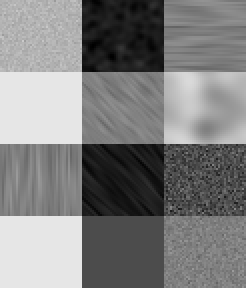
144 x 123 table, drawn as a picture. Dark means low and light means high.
The table splits into 4 rows of 3 panels. Panel 1,1: high, fine-grained, faint in contrast. Panel 1,2: very low, blotchy, faint in contrast. Panel 1,3: middling, streaked across, faint in contrast. Panel 2,1: very high, flat. Panel 2,2: middling, slanting down to the right, faint in contrast. Panel 2,3: high, smooth. Panel 3,1: middling, streaked downward, faint in contrast. Panel 3,2: very low, slanting down to the right, faint in contrast. Panel 3,3: low, fine-grained. Panel 4,1: very high, flat. Panel 4,2: low, flat. Panel 4,3: middling, fine-grained, faint in contrast.
